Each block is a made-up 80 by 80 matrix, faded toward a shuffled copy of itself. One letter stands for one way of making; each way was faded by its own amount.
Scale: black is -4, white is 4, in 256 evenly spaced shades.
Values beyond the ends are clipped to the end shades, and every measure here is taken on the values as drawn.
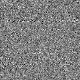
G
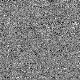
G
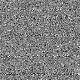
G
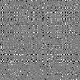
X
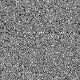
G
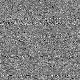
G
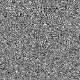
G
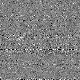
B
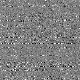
B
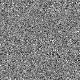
G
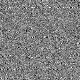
G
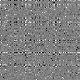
X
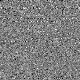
G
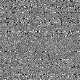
B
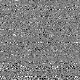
B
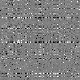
X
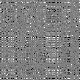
X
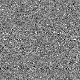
G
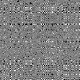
X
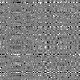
X
